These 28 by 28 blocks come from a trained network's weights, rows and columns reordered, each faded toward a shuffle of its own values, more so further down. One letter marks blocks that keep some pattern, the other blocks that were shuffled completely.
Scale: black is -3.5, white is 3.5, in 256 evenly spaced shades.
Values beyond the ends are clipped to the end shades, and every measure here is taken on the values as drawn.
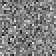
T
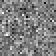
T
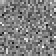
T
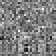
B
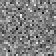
T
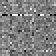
B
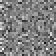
B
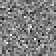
T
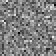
T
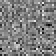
B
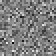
B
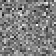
B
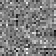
B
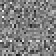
B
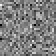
B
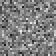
T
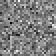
T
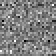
B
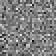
B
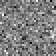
T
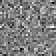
B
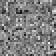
B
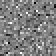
T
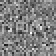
B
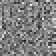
B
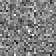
B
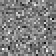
B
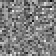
B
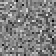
T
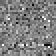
B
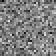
T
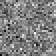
B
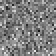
T
